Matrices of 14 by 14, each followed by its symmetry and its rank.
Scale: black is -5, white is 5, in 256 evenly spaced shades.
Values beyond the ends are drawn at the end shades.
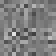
neither, rank three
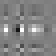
neither, rank one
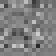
neither, rank three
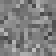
antisymmetric, full rank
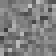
antisymmetric, full rank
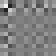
symmetric, rank one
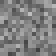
neither, full rank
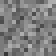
neither, full rank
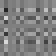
neither, rank one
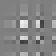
symmetric, rank one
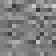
neither, rank three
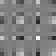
symmetric, rank one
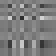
neither, rank one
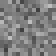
antisymmetric, full rank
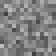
neither, full rank
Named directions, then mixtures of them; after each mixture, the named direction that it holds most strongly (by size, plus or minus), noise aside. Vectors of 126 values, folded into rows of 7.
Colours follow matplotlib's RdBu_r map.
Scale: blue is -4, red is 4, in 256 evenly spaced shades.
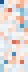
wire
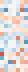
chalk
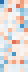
wire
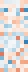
chalk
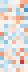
chalk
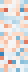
chalk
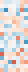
chalk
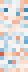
chalk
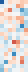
wire
